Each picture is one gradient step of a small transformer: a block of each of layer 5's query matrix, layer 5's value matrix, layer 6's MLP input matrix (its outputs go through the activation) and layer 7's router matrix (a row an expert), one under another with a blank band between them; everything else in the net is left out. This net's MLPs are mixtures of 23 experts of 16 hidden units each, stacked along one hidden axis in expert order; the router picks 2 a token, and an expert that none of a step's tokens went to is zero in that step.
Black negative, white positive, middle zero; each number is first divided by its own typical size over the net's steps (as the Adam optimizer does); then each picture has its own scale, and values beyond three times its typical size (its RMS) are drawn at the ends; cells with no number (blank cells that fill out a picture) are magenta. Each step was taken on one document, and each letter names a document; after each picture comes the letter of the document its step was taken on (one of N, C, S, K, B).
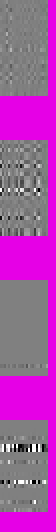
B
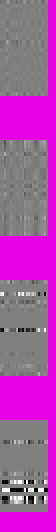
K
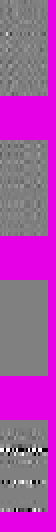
B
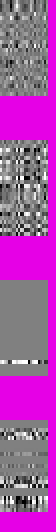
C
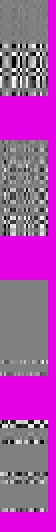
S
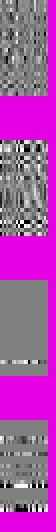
C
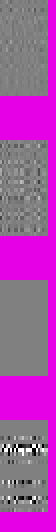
B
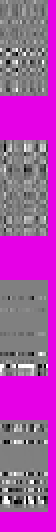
K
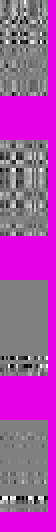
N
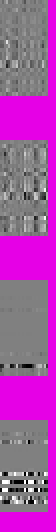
K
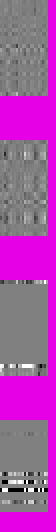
K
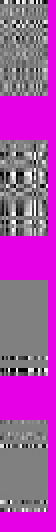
N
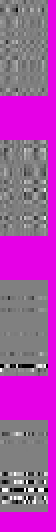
K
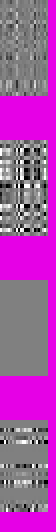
C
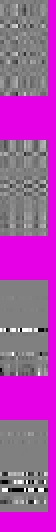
K
